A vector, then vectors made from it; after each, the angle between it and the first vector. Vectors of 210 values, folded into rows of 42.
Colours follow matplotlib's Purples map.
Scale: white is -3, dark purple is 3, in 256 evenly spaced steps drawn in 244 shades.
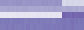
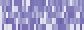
orthogonal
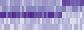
nearly opposite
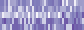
partly aligned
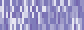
orthogonal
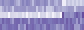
nearly parallel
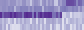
nearly opposite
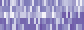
partly aligned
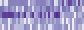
partly opposed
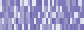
orthogonal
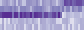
nearly opposite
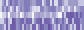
partly aligned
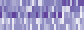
partly opposed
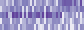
partly opposed
